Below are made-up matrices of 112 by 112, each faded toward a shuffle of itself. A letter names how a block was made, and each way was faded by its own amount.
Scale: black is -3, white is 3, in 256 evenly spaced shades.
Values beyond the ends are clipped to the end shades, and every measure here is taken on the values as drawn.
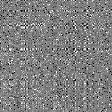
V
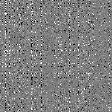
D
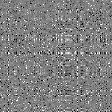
V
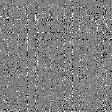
D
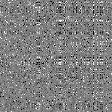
V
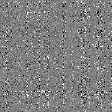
D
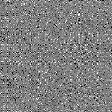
V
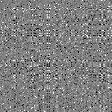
V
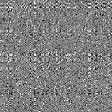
V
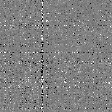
D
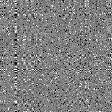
V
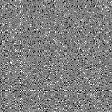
V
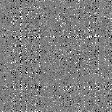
D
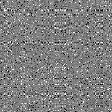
V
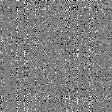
D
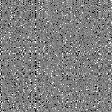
V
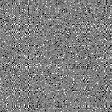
V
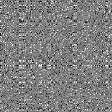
V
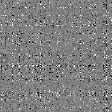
D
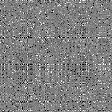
V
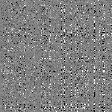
D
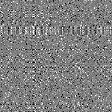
V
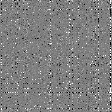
D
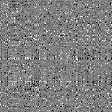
V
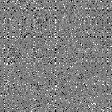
V
